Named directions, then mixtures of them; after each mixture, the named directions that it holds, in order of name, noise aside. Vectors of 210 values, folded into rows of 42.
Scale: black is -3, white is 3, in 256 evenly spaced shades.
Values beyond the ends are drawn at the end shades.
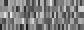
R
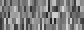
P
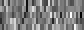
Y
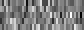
Y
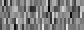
P, Y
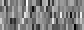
Y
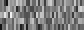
R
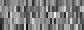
P, R, Y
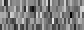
P, R, Y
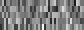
P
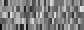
P, R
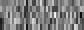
P, R, Y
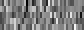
Y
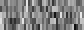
P, Y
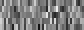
P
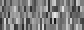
P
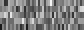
R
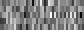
R, Y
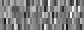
P, R, Y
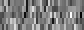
Y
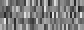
P, R, Y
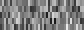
P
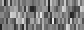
P, R, Y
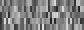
P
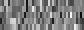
Y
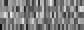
R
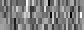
P, R, Y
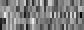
R, Y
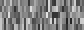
P
